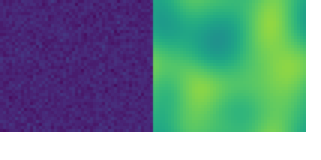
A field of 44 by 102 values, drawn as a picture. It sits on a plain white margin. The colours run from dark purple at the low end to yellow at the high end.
The table splits into one row of 2 panels. Panel 1,1: very low, fine-grained, faint in contrast. Panel 1,2: high, smooth.
